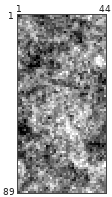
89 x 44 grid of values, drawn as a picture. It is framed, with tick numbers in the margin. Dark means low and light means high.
Grain: blotchy. Average level on the scale: 50%. Stripes: none. Histogram: bell-shaped. Mirror symmetry: none.
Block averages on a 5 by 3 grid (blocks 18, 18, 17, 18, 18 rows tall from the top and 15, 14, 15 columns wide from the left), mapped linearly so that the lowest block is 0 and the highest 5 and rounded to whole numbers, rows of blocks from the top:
102 / 023 / 252 / 052 / 224
